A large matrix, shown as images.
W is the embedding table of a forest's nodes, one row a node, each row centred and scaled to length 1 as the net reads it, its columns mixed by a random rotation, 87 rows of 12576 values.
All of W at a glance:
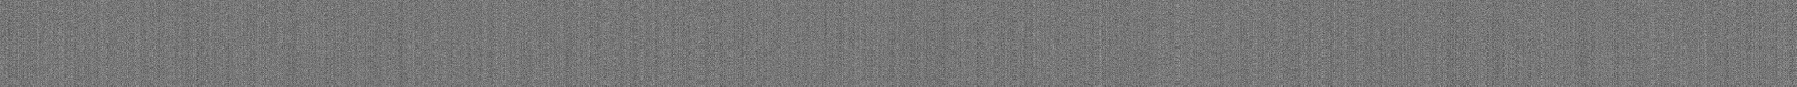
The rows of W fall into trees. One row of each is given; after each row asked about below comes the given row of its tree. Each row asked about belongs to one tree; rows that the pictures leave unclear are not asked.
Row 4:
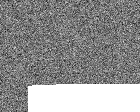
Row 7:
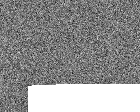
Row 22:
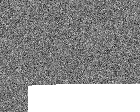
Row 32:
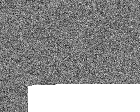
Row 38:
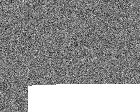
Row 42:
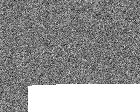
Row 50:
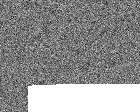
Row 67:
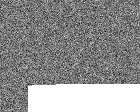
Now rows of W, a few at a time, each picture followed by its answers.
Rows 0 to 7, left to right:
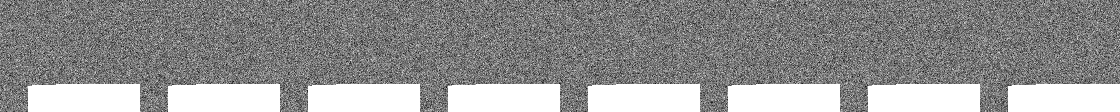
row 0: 42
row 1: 32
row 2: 38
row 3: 67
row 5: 22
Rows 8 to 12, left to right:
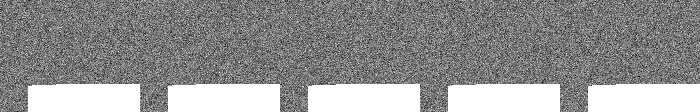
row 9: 67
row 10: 32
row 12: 38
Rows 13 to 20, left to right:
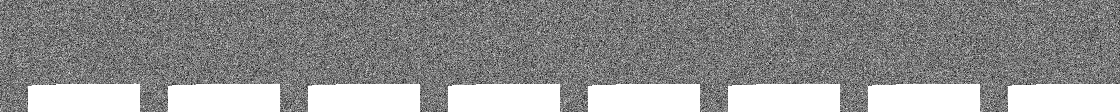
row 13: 42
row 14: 22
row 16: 4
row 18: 38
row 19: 22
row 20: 50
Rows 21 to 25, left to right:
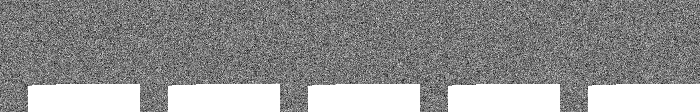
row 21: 50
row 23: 67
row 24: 32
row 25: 22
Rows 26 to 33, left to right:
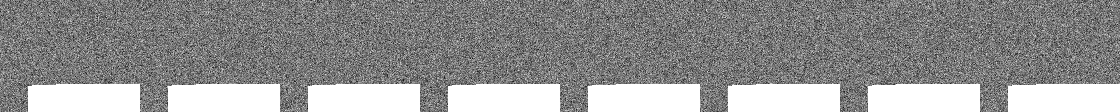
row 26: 7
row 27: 42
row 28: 67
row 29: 32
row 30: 67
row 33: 38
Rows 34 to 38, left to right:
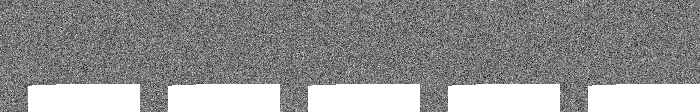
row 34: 50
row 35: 22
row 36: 42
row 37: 22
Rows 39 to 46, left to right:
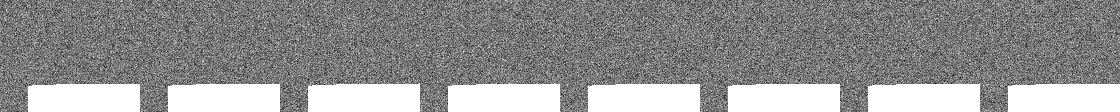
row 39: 50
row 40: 50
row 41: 38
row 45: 4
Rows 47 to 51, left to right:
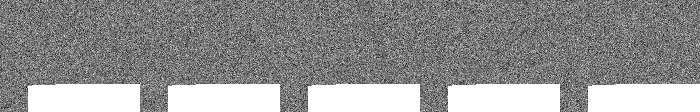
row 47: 67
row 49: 7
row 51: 38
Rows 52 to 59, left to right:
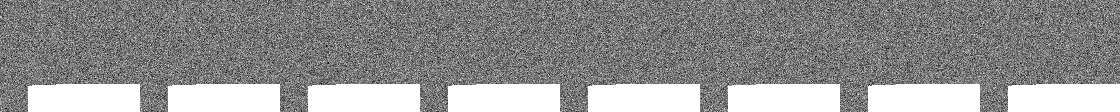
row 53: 50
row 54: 32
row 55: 50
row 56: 50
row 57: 67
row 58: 22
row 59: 22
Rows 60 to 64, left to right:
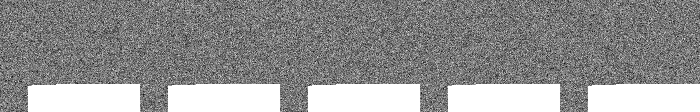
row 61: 67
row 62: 50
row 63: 67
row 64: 22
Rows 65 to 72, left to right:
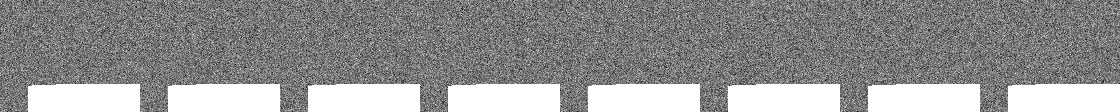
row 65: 50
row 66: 50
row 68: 7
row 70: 32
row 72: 67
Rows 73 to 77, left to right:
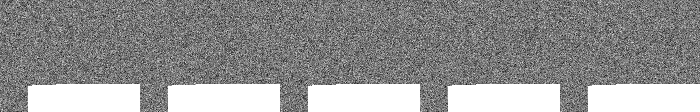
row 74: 67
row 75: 50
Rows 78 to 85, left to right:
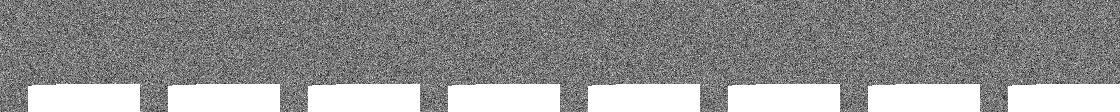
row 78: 7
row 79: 50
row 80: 22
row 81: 67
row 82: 22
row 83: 67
